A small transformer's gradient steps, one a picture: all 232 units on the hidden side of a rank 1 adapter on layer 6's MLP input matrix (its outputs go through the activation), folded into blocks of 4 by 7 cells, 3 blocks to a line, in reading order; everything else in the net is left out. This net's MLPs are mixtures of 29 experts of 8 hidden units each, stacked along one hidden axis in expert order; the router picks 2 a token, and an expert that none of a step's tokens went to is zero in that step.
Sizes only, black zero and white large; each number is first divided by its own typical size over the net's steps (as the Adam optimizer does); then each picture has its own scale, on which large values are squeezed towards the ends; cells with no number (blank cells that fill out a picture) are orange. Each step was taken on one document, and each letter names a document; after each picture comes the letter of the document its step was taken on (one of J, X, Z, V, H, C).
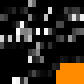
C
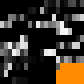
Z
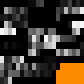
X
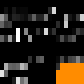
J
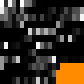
C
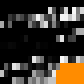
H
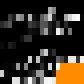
H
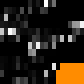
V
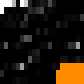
C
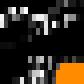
H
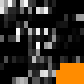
V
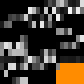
Z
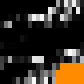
H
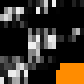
X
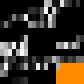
Z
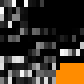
X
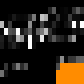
J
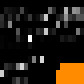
J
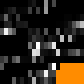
V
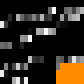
J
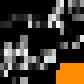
Z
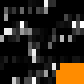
V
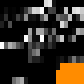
C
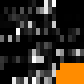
V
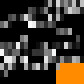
Z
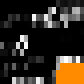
H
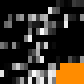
H
